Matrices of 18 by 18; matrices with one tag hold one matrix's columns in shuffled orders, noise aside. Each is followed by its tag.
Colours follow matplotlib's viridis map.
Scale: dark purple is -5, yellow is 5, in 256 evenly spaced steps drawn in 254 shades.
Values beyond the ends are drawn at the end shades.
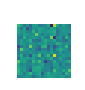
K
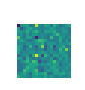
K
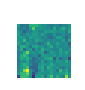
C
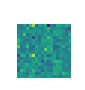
K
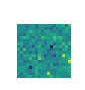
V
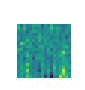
C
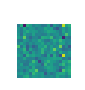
K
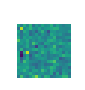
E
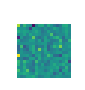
K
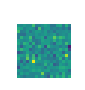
V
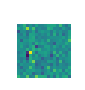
E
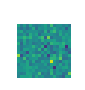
V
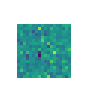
E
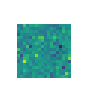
V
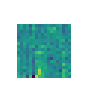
C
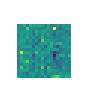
E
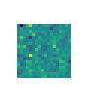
K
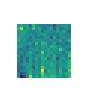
C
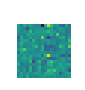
K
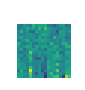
C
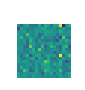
K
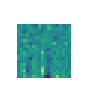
C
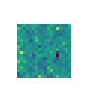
E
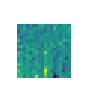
C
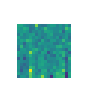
C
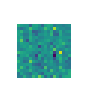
E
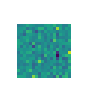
E
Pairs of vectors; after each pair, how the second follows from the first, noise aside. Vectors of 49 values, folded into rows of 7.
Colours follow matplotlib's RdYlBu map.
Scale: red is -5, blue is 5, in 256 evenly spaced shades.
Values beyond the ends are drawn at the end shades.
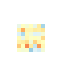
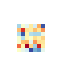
scaled up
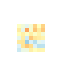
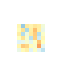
shuffled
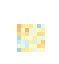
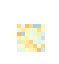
shuffled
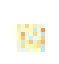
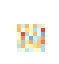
scaled up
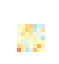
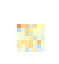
shuffled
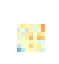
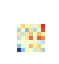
scaled up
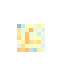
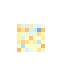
shuffled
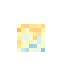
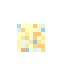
shuffled
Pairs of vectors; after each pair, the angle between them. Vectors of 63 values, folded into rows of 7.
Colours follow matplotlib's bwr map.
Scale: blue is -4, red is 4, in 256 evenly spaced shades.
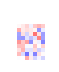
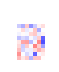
partly aligned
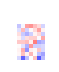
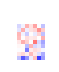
nearly parallel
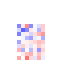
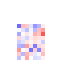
partly aligned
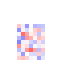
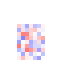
nearly parallel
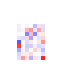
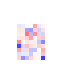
nearly opposite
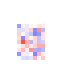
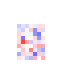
nearly parallel
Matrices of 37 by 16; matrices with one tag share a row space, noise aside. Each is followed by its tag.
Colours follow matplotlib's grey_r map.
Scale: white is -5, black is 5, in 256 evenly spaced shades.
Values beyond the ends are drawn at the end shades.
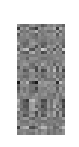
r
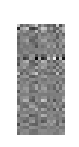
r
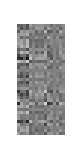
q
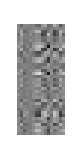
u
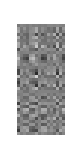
r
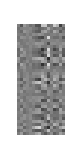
u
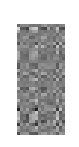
r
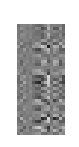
u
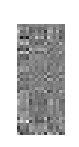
q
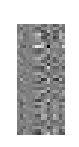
u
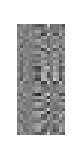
u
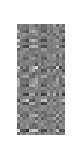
r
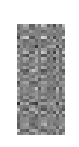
r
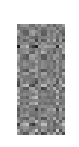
r
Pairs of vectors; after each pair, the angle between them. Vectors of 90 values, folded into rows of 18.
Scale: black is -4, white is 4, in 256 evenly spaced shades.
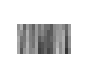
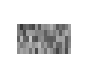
orthogonal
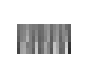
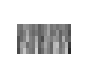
nearly parallel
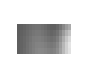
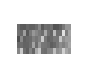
partly aligned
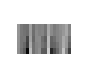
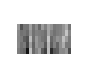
nearly parallel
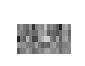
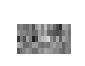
nearly parallel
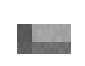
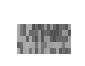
partly opposed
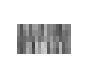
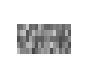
orthogonal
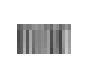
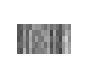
nearly parallel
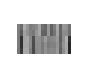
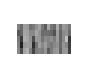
nearly parallel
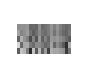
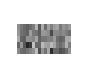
partly opposed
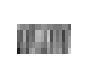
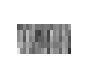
nearly opposite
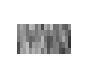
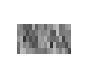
orthogonal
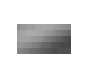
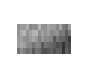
nearly parallel
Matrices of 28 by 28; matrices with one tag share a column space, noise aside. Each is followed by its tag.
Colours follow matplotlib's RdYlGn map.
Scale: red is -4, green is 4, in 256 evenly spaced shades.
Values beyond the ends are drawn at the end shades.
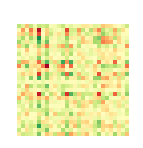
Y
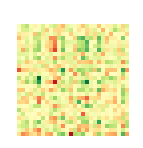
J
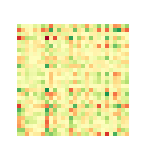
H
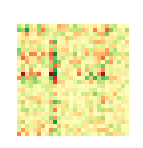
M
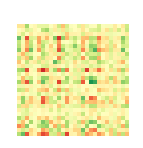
J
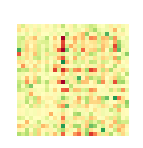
J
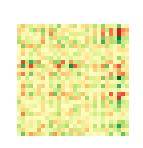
Y
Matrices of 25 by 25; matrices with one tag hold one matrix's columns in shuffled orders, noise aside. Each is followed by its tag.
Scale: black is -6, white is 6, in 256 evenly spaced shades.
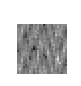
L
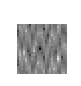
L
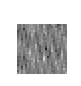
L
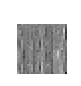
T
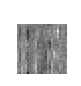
T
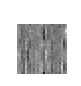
T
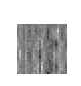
T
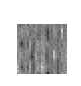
T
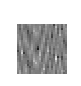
L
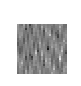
L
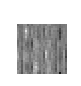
T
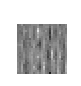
T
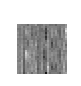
T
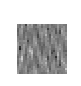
L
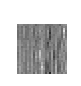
T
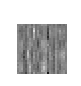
T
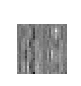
T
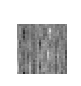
T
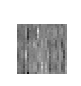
T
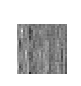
T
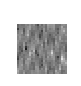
L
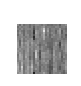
T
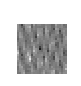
L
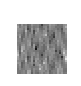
L
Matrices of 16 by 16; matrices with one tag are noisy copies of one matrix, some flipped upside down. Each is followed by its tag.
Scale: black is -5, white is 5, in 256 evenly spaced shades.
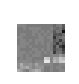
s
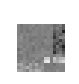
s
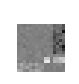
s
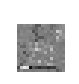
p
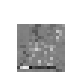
p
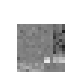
s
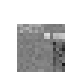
s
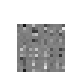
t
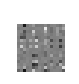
t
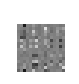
t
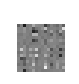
t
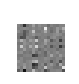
t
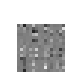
t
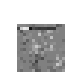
p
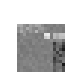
s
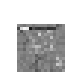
p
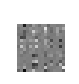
t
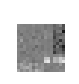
s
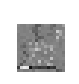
p
